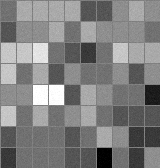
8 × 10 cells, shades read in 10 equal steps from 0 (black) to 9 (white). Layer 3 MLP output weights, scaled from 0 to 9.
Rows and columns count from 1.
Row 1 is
4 6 6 6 6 3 3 5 6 5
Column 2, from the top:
6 5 7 4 5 4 4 4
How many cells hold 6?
14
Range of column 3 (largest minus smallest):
5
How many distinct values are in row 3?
6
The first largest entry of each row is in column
2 4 3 1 3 1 7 10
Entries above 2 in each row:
10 10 9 10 9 10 8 7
